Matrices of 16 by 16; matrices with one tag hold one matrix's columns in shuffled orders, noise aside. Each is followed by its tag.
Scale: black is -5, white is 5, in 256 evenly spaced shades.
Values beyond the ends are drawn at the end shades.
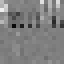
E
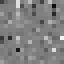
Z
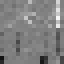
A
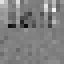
E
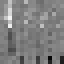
A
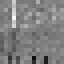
A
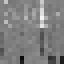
A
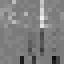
A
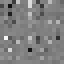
Z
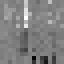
A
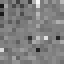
Z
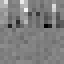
E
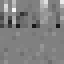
E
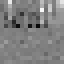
E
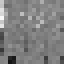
A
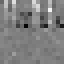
E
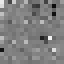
Z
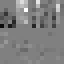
E
